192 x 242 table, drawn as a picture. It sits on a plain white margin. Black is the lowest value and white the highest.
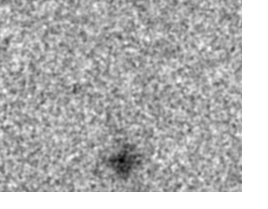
There are no regular stripes. One dip sinks in the bottom middle. The ninth with the lowest average is the bottom middle. There are no lone odd cells. The field is mottled with small blotches.
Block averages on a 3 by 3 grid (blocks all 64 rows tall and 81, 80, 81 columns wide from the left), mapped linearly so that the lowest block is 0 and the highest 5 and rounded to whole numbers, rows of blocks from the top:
544 / 445 / 405
